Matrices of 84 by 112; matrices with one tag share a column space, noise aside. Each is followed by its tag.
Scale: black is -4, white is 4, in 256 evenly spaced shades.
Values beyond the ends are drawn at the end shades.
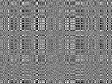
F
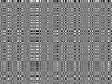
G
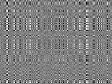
F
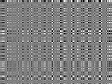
G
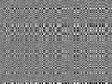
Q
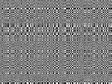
Q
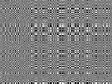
Q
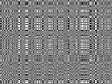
F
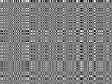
G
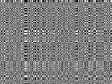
G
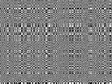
Q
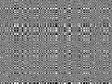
Q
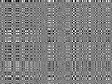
G
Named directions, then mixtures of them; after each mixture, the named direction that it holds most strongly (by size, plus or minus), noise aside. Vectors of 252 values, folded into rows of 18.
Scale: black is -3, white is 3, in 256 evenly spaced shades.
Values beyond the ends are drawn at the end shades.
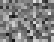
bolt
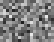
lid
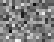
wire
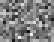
lid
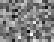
bolt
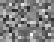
lid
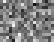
bolt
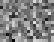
bolt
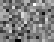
wire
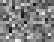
wire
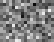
wire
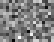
bolt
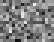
wire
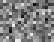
wire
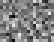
bolt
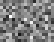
lid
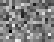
wire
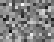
wire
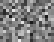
lid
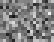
bolt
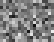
bolt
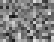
bolt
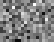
wire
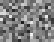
lid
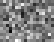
wire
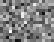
wire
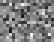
wire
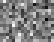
bolt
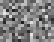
lid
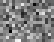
wire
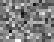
wire
